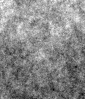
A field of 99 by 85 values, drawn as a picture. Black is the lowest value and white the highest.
The texture is blotchy. The field climbs toward the top. The values follow a bell shape. There are no regular stripes.
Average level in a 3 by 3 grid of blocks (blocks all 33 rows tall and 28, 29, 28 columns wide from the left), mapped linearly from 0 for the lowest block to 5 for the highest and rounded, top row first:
5 4 5 / 2 3 2 / 0 1 0
